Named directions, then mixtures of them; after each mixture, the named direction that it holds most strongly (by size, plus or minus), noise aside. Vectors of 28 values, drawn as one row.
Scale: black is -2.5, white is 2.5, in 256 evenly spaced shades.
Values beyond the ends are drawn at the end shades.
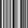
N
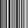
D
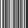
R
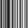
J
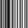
J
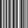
N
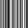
J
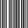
J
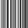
D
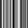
N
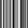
N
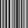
D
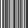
R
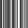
J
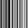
J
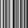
R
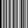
N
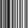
J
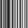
J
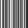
R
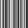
R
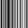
J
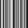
R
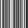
R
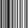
J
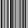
R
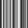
N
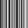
D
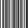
R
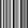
N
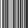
R
